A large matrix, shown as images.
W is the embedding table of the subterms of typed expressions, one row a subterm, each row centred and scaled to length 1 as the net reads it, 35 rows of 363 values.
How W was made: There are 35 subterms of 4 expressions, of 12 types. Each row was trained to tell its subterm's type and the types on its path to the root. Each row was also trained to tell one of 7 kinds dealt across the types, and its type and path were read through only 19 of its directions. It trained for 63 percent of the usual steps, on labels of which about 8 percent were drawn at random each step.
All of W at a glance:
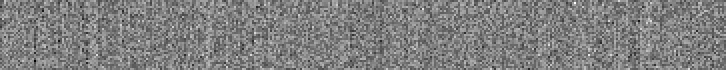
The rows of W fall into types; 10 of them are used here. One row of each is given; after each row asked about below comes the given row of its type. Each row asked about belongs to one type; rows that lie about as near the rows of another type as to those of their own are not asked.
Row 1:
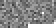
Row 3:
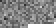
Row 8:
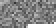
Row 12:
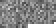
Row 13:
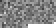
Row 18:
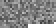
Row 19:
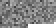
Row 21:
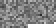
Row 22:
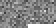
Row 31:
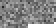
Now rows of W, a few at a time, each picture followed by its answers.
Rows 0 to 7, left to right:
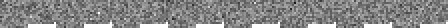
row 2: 1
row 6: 1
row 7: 8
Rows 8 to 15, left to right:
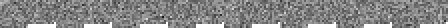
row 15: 1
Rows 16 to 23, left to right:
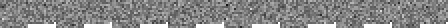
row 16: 21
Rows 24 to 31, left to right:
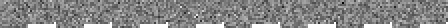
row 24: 8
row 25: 1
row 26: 21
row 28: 8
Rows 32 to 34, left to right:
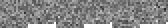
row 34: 21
